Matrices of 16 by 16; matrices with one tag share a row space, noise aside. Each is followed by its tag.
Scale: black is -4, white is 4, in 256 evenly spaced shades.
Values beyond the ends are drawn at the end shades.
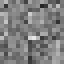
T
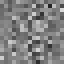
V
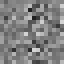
V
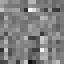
T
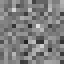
V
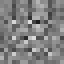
V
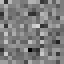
T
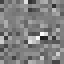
T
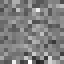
V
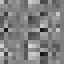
T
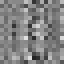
V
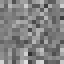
V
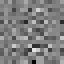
V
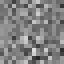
V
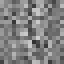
V
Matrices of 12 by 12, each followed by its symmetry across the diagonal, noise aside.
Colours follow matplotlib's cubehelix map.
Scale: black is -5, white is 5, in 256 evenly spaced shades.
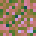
symmetric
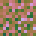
neither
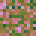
neither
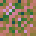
symmetric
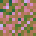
symmetric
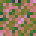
symmetric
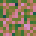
symmetric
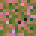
neither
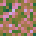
symmetric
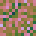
symmetric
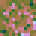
symmetric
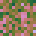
neither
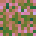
neither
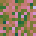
neither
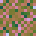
symmetric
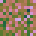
neither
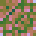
symmetric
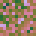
symmetric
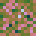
neither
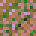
symmetric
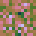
neither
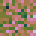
neither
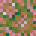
symmetric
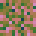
neither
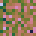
neither
